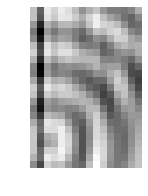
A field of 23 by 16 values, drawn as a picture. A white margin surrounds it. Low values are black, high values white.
There is no overall slope. Overall the values sit about 60% of the way up the scale. Concentric rings centre on the bottom left. The bottom right is the smoothest part. Column 2 stands out from the rest.
